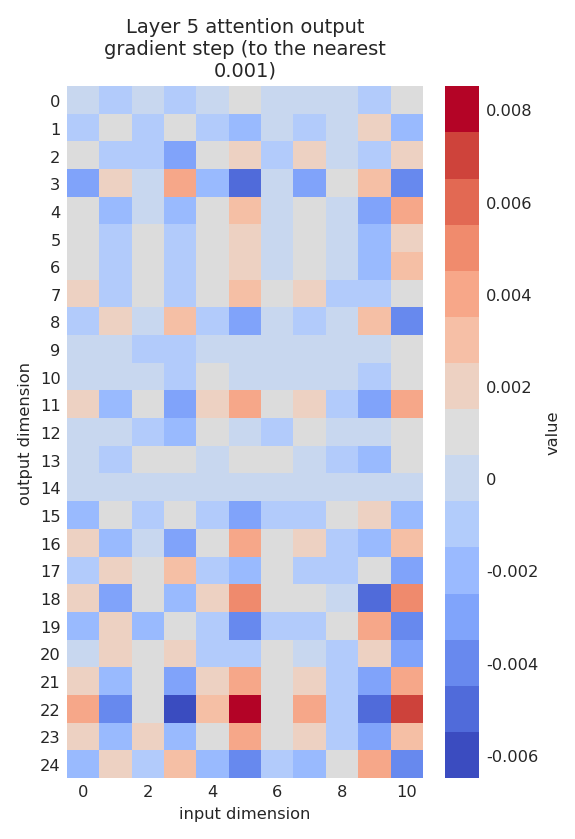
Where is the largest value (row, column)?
22 5
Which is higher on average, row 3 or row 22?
row 22
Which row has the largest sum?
22
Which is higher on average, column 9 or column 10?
column 10
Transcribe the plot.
Title: Layer 5 attention output gradient step (to the nearest 0.001)
x-axis: input dimension, ticks 0 2 4 6 8 10
y-axis: output dimension, ticks 0 1 2 3 4 5 6 7 8 9 10 11 12 13 14 15 16 17 18 19 20 21 22 23 24 (0 at the top)
Colour bar: value, ticks -0.006 -0.004 -0.002 0 0.002 0.004 0.006 0.008
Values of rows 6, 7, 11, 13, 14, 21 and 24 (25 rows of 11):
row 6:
0.001 -0.001 0.001 -0.001 0.001 0.002 0 0.001 0 -0.002 0.003
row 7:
0.002 -0.001 0.001 -0.001 0.001 0.003 0.001 0.002 -0.001 -0.001 0.001
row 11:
0.002 -0.002 0.001 -0.003 0.002 0.004 0.001 0.002 -0.001 -0.003 0.004
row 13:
0 -0.001 0.001 0.001 0 0.001 0.001 0 -0.001 -0.002 0.001
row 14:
0 0 0 0 0 0 0 0 0 0 0
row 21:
0.002 -0.002 0.001 -0.003 0.002 0.004 0.001 0.002 -0.001 -0.003 0.004
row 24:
-0.002 0.002 -0.001 0.003 -0.002 -0.004 -0.001 -0.002 0.001 0.004 -0.004
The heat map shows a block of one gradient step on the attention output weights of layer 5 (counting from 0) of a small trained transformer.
